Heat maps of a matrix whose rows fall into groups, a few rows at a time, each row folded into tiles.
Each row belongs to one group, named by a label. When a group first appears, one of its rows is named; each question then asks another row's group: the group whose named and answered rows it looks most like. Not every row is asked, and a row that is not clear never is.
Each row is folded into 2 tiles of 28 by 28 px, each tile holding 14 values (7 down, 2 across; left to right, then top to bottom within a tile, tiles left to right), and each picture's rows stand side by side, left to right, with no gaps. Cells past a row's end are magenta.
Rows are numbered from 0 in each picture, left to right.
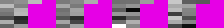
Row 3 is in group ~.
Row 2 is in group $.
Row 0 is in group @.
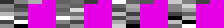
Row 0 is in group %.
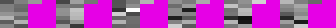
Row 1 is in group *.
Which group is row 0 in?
%
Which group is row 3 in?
$
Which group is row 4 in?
@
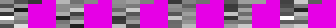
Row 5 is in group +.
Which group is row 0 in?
+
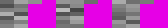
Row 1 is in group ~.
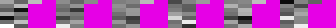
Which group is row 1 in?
$
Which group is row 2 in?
@
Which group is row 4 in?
@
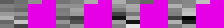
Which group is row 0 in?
%
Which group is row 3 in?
@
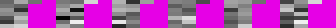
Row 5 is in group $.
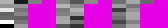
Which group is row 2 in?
*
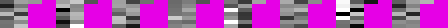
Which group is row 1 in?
*
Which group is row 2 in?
~
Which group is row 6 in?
~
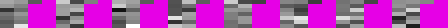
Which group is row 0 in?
*
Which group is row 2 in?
*
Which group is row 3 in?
+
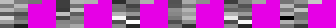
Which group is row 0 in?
~
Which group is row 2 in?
%
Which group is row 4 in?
%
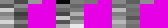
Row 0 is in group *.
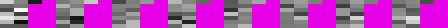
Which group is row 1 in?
@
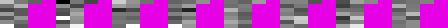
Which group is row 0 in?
$
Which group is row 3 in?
$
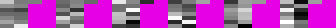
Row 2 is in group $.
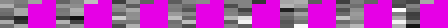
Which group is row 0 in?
@
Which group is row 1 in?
@
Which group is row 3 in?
%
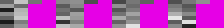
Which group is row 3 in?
%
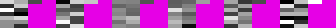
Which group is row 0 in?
~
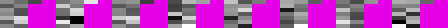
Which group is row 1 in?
@
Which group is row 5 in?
*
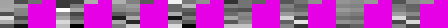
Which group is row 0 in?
~
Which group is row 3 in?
$
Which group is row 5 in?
%
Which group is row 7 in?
%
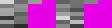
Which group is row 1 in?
%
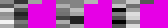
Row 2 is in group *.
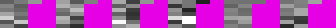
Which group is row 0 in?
%
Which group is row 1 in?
~
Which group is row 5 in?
@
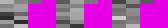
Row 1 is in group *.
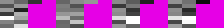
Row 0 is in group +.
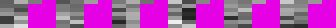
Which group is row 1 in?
%
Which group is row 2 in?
*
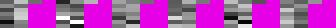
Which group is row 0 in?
*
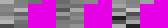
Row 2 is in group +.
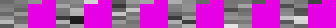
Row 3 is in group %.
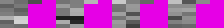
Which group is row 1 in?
@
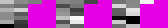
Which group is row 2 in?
@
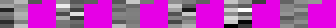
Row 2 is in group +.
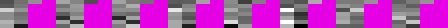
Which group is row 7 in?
%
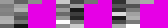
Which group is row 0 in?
~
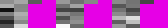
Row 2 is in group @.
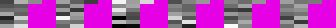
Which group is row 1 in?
+
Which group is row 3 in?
%
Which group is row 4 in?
$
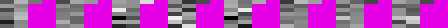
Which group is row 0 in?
*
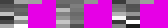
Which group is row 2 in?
%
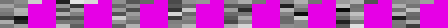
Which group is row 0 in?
@
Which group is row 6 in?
*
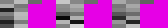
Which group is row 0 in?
*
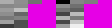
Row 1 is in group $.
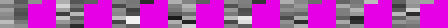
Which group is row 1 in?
~
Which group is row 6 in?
@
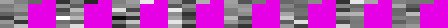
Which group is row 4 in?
~
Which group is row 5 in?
%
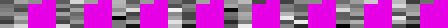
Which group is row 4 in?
*
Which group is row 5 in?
%
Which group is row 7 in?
~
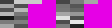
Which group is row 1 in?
%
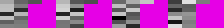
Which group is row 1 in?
~
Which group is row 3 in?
+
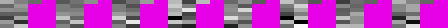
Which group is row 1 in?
%
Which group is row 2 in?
%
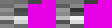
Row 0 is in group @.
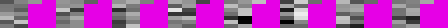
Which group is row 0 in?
%
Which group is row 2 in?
*
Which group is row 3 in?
~
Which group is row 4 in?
@
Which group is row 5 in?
*
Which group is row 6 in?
~
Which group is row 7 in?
@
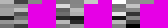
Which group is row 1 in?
@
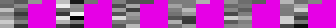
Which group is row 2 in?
+
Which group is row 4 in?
+
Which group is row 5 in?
~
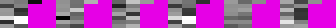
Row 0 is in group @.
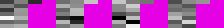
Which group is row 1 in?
@
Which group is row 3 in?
%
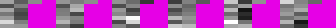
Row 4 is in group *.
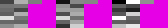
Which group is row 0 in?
+
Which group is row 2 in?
+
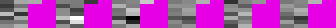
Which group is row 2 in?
@
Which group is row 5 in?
@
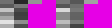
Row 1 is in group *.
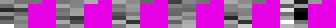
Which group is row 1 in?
@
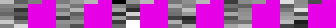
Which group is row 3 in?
@
